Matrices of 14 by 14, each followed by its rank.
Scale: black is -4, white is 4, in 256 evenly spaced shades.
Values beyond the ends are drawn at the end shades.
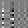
one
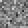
full rank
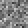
full rank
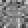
three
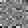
three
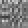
three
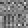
three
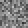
full rank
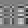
one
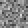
full rank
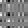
one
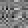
three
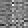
three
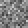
full rank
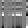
one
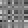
one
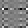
one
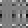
one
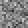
full rank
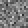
full rank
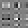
one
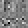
three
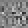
three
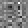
three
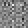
three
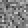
full rank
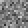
full rank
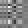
one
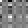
one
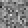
full rank
